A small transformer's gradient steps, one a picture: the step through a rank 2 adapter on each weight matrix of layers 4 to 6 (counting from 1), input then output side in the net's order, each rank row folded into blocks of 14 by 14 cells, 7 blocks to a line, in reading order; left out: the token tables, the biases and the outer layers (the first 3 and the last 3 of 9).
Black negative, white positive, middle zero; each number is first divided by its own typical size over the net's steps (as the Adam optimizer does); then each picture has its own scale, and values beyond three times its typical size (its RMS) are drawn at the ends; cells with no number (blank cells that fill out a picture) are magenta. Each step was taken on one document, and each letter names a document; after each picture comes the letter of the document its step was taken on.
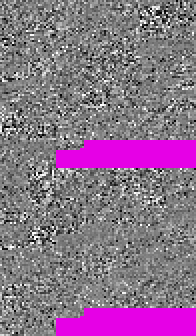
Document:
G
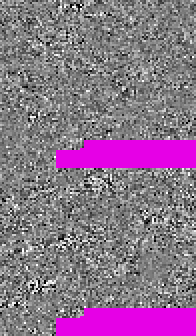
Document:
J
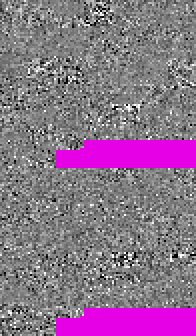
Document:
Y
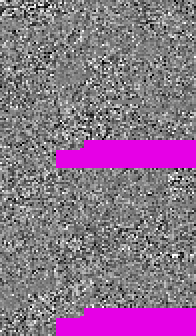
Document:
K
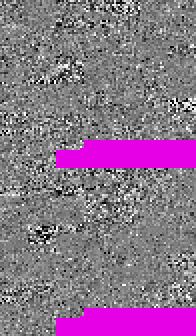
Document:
G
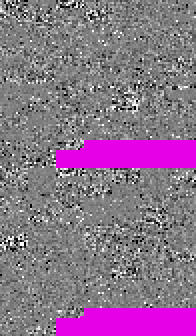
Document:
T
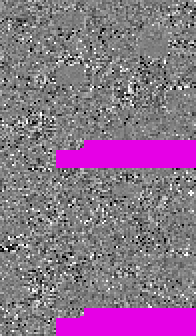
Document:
T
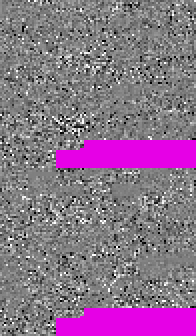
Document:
T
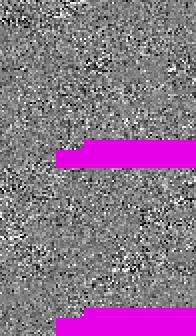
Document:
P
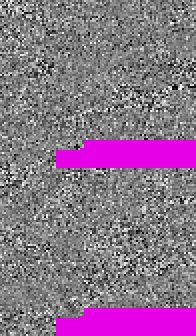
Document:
K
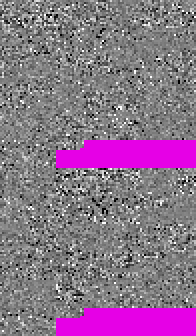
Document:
Y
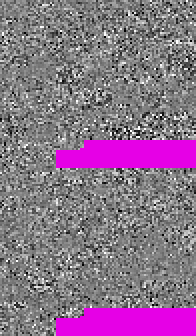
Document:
G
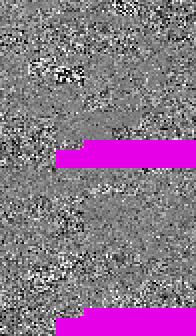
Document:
G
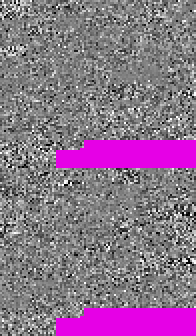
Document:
P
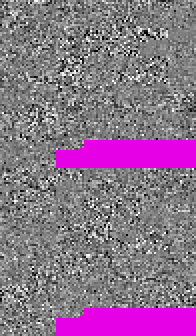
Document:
J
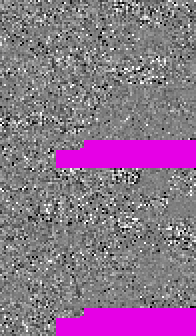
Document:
T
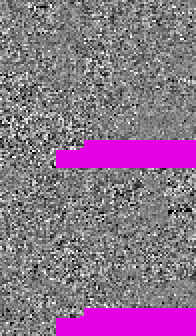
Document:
K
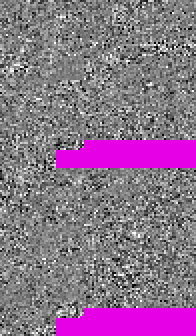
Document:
P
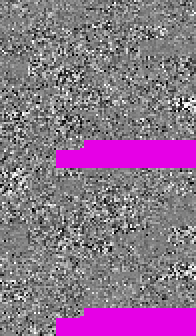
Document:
G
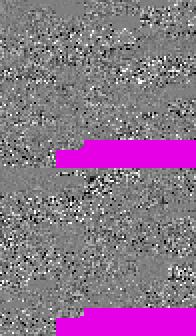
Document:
T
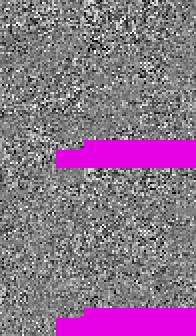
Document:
J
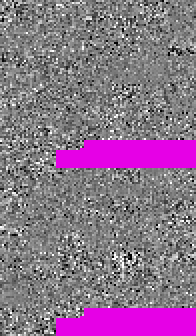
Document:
P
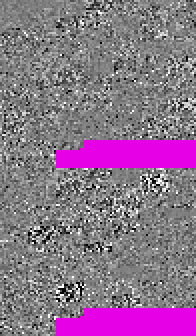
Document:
G
